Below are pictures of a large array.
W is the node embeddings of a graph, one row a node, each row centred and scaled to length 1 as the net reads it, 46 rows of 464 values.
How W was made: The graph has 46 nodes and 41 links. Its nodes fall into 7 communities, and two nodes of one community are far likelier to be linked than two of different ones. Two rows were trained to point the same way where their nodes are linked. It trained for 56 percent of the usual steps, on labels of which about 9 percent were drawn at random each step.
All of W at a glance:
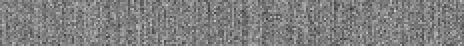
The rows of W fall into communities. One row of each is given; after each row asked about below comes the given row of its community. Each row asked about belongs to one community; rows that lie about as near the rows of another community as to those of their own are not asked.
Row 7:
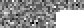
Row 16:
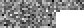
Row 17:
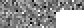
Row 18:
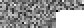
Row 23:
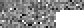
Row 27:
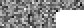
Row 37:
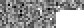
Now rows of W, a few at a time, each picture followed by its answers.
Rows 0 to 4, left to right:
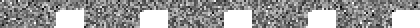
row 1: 16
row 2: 27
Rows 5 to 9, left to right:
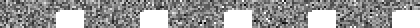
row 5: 37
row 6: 27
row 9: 27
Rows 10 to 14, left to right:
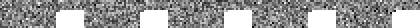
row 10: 17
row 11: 23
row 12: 27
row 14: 7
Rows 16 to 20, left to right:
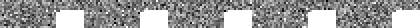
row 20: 7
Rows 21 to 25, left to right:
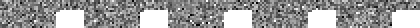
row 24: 18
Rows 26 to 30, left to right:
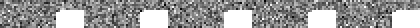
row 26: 17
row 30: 23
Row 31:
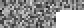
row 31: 7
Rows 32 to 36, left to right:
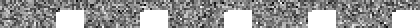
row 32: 7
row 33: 17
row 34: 16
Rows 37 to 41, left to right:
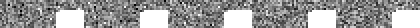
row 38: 37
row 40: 23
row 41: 16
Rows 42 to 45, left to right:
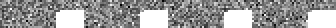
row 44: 16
